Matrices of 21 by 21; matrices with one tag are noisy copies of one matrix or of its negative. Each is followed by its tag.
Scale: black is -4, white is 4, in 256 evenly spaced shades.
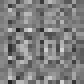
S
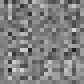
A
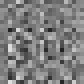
S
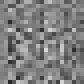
S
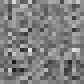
A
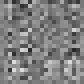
A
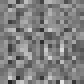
S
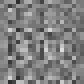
S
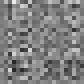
A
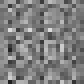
S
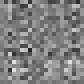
A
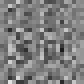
S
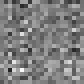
A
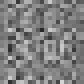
S
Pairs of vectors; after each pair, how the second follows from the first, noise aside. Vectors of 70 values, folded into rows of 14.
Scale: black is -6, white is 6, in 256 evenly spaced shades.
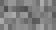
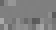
partly zeroed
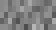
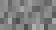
copied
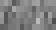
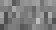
copied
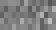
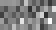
scaled up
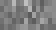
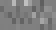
partly zeroed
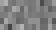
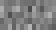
shuffled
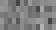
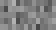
reversed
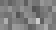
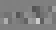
partly zeroed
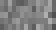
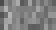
reversed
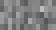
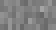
shrunk
